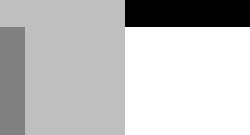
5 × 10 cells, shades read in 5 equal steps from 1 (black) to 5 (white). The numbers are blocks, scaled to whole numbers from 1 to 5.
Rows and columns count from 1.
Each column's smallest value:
3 4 4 4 4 1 1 1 1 1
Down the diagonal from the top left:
4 4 4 4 4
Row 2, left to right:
3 4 4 4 4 5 5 5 5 5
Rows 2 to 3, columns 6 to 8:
5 5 5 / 5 5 5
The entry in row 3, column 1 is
3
